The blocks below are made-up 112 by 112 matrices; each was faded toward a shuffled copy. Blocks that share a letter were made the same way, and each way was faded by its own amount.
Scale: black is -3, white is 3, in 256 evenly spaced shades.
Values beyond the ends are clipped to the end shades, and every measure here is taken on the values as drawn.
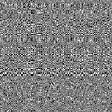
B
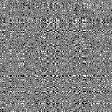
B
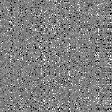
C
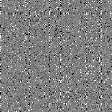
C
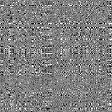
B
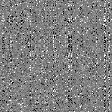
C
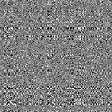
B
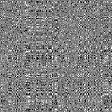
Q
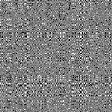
Q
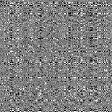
B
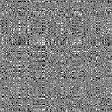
Q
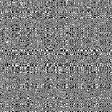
B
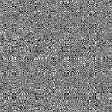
Q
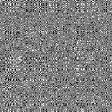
Q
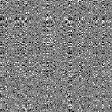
Q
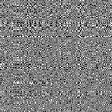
B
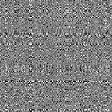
B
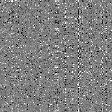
C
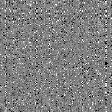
C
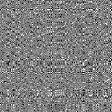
Q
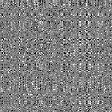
Q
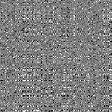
Q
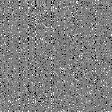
C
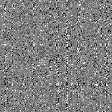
C
